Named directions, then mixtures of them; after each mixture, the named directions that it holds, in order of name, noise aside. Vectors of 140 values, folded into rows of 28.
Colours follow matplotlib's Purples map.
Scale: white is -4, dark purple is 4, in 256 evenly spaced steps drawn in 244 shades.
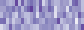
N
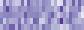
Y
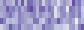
N, Y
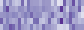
Y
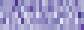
N, Y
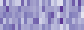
Y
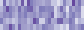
N, Y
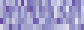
N, Y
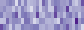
N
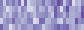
N, Y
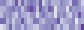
N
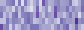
N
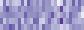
Y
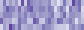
N, Y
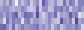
N, Y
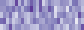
N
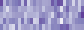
Y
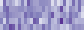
Y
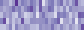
N, Y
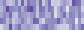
N, Y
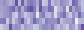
N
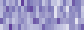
N, Y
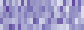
N, Y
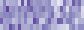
N, Y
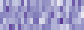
Y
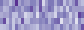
N, Y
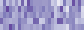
N, Y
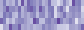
N, Y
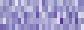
N, Y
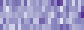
Y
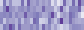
Y
